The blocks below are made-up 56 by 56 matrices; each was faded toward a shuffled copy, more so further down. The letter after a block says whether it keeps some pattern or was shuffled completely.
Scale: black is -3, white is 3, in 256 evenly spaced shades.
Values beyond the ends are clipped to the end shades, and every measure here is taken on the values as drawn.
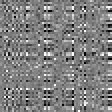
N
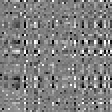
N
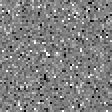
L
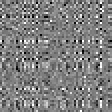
N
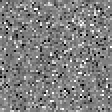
L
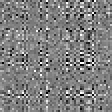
N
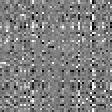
N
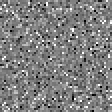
L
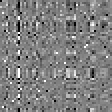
N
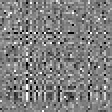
N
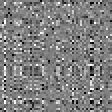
N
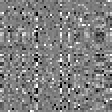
N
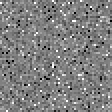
L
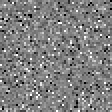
L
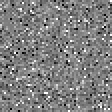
L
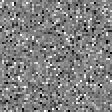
L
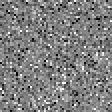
L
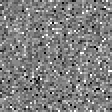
L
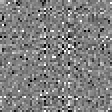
N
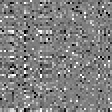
N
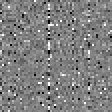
N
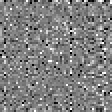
N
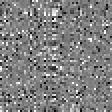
N
